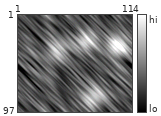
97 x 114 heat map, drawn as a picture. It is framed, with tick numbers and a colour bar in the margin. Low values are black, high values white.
Lone odd cells: none. Bumps: four. Mirror symmetry: none.
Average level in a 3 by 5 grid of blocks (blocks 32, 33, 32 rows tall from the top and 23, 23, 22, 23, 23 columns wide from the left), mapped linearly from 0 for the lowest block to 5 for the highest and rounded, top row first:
0 2 3 3 4 | 1 3 2 1 4 | 0 1 1 5 1
